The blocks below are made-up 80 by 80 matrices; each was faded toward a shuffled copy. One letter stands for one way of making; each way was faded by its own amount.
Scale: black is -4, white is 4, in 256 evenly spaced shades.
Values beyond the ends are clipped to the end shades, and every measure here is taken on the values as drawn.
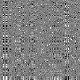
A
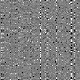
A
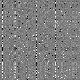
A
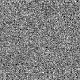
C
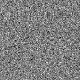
C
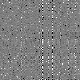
A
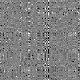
A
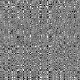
A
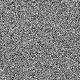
C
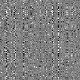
A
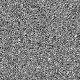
C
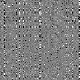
A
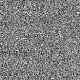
C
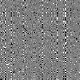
A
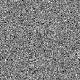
C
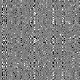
A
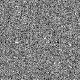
C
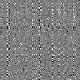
A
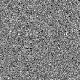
C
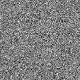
C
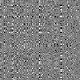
A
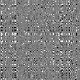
A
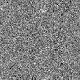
C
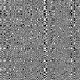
A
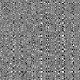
A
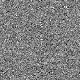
C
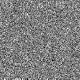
C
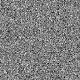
C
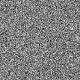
C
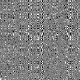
A
